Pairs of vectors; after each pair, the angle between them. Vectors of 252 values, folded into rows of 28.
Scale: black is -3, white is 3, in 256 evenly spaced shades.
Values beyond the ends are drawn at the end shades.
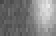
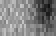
nearly opposite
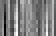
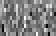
orthogonal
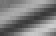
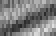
nearly parallel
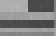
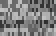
partly aligned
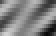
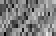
partly opposed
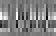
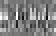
nearly parallel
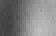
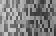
partly opposed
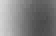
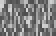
orthogonal
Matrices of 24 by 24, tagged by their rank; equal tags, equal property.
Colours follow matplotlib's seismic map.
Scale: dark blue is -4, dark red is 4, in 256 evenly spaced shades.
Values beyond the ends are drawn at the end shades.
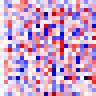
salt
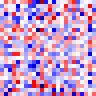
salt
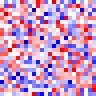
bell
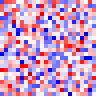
bell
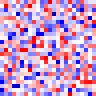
bell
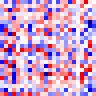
salt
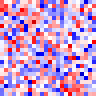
bell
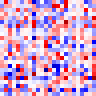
salt
